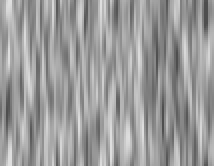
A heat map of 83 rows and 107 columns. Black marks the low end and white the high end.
Histogram: bell-shaped. Slope: none. Average level on the scale: 60%. Grain: streaks running down.
